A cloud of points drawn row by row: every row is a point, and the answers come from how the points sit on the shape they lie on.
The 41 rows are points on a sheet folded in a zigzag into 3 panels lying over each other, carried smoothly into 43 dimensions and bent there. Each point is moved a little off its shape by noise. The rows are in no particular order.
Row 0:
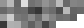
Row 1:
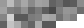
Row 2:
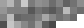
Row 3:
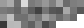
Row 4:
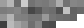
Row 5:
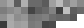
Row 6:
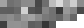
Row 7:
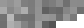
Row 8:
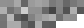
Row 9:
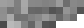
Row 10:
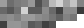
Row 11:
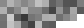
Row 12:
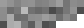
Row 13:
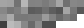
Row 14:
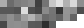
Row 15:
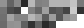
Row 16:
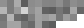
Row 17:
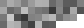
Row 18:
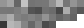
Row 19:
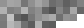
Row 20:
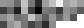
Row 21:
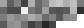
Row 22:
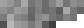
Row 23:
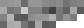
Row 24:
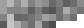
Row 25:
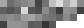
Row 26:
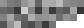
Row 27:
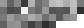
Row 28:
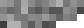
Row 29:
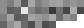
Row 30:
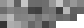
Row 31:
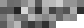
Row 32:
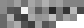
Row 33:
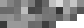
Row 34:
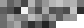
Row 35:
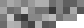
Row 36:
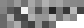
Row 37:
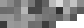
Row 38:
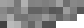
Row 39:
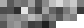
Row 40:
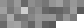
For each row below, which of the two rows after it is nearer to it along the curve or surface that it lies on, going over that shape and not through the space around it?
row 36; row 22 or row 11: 11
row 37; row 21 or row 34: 21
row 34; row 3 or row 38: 38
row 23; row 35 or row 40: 35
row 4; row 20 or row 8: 8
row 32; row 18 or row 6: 18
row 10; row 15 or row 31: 15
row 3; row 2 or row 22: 2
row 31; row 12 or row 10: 12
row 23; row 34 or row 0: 34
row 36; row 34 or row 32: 32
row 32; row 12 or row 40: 12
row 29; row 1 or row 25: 1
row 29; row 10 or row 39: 39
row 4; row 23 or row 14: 23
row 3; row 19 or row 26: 26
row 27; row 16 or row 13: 16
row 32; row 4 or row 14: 4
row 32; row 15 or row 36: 36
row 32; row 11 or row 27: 11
